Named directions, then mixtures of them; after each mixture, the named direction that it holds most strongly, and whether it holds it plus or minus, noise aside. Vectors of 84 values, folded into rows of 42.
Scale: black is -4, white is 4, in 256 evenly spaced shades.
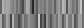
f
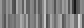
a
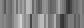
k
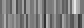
a, minus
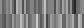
a, plus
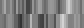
k, minus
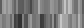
k, minus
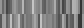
f, minus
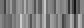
a, plus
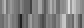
k, minus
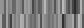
a, plus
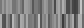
f, plus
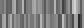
a, minus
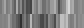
k, minus
